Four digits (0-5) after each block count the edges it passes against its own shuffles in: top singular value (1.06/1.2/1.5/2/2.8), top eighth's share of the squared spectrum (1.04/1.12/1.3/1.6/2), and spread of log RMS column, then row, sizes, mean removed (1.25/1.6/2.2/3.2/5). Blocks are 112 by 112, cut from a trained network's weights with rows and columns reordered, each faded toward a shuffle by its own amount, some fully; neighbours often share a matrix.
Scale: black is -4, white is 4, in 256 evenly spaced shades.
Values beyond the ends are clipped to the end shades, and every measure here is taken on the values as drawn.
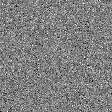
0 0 0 0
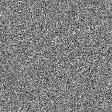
2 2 2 0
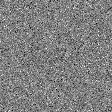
0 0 0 0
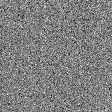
0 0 0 0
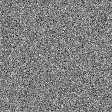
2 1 0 0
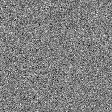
2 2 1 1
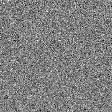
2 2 0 1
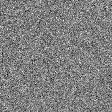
1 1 0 0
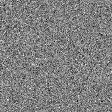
2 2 0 0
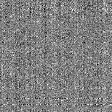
3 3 1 3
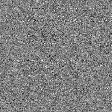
2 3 1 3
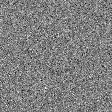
0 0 0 0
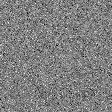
0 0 0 0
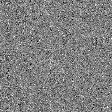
2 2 2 0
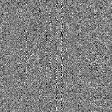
3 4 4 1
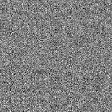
3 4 2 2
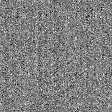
2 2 0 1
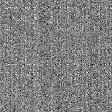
3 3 1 3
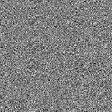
3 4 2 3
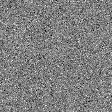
0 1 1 0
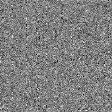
2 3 3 1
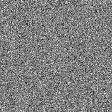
2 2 0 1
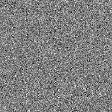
2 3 3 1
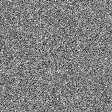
1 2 0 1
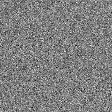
2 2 0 2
